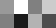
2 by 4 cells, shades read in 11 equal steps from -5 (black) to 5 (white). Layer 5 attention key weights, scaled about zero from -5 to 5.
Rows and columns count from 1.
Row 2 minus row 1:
-1 -9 2 -5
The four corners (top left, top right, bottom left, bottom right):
1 3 0 -2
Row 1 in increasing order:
0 1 3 5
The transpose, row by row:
1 0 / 5 -4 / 0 2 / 3 -2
